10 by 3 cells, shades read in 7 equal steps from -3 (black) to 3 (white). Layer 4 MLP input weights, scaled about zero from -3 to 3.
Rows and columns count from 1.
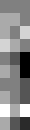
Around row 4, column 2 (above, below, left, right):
0 -1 2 0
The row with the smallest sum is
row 5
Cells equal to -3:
2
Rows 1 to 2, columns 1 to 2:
0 0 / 1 1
